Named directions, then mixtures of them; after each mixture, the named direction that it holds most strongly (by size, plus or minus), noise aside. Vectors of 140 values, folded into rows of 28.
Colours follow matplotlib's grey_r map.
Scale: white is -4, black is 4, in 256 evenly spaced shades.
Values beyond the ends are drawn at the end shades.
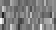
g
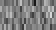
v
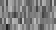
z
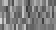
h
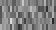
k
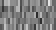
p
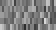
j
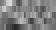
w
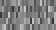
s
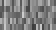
p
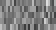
j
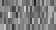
s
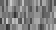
z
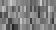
s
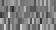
s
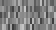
s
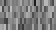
v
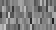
s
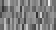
p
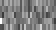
g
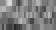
w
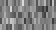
k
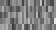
s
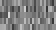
s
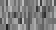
z
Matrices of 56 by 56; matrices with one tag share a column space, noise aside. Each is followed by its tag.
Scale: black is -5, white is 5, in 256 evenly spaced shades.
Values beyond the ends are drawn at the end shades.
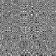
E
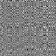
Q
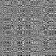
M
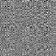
Q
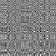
E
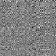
Q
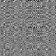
Q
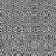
E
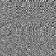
Q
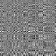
E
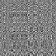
E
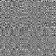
Q
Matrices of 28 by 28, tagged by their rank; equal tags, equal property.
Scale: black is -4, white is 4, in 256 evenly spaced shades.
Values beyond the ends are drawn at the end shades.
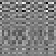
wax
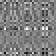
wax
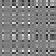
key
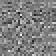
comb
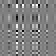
key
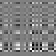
key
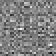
comb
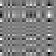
key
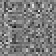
comb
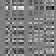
wax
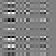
key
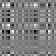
key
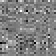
comb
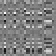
wax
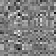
comb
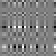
key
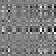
wax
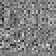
comb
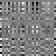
wax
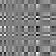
key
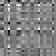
wax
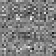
comb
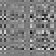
wax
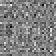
comb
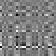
wax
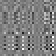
wax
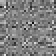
comb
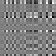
key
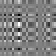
key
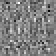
comb
